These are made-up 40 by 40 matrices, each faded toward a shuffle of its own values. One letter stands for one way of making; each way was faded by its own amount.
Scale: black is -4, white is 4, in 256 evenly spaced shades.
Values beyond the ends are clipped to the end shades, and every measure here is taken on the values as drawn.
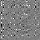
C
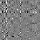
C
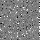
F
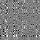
C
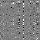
C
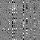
C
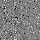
F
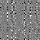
C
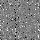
F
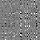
C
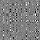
C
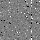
F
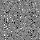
F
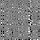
C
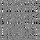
C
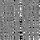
C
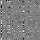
C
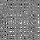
C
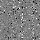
F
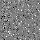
F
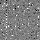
F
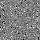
F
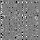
C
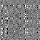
C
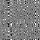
C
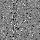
F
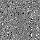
F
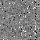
F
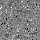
F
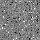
F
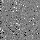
F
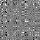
C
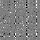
C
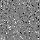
F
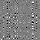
C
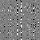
C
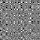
C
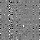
C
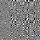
C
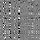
C
